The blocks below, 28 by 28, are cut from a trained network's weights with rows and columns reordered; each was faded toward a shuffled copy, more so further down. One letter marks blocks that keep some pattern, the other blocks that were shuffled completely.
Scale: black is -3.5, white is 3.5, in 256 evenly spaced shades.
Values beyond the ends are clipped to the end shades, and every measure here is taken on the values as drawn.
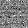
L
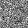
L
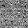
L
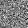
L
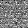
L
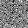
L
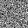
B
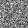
B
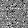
L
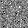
B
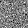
B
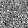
L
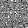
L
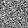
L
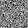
B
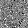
B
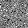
B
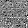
L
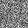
B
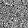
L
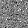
B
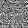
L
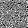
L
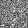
L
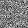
L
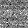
L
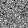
B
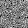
B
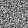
B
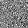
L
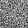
B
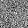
B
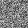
L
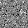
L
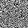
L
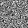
B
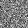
B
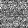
L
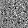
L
